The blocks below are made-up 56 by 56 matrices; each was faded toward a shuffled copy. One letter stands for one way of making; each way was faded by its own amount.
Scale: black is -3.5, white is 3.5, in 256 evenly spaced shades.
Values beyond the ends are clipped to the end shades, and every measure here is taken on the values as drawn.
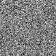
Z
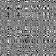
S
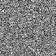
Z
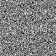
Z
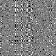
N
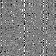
N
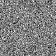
Z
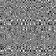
S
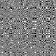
S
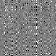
N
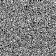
Z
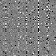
N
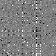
N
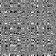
S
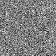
Z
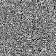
Z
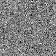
Z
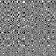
S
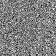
Z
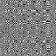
S
